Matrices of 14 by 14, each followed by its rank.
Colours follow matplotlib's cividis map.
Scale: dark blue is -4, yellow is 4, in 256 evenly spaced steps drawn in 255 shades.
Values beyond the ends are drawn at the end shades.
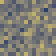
full rank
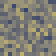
full rank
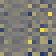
two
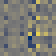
two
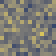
full rank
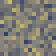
full rank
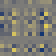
two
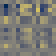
two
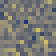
full rank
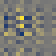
two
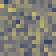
full rank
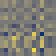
two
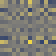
two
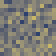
full rank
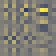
two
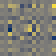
two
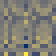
two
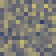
full rank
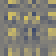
two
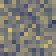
full rank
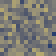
full rank
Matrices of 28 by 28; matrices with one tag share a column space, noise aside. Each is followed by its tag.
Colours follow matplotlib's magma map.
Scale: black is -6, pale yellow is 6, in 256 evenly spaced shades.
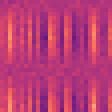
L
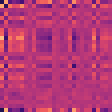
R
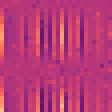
L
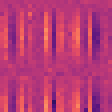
L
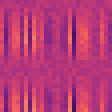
L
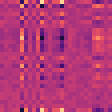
R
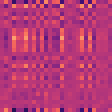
R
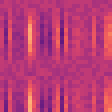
L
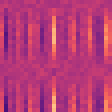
L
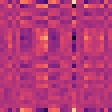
R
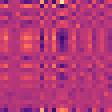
R
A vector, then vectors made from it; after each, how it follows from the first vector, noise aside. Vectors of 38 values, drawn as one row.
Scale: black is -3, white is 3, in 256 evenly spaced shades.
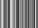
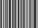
sign-scrambled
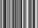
wrapped around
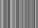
shrunk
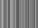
shrunk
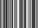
wrapped around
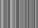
shrunk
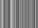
shrunk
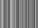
shrunk
